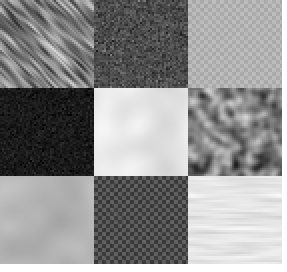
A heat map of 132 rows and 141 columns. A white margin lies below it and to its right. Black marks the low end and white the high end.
The table splits into 3 rows of 3 panels. Panel 1,1: middling, slanting down to the right, strong in contrast. Panel 1,2: low, fine-grained. Panel 1,3: high, checkered, faint in contrast. Panel 2,1: very low, fine-grained, faint in contrast. Panel 2,2: very high, smooth, faint in contrast. Panel 2,3: middling, blotchy, strong in contrast. Panel 3,1: high, smooth, faint in contrast. Panel 3,2: low, checkered. Panel 3,3: very high, streaked across, faint in contrast.
